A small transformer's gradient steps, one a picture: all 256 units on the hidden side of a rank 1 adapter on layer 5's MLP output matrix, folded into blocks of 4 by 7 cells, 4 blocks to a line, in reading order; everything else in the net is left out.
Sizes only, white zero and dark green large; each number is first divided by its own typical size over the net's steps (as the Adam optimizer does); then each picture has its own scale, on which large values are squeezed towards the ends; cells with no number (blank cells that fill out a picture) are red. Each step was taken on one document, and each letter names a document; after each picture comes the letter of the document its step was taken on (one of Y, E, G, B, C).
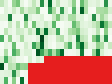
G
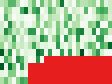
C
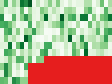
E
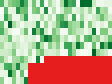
C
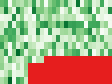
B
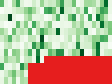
G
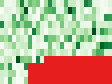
E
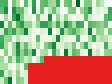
B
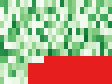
C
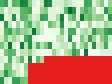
E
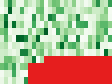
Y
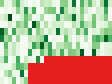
G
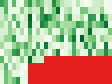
B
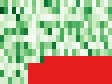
B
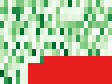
B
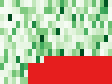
G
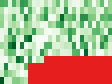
E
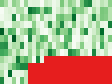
C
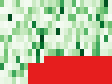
G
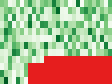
B
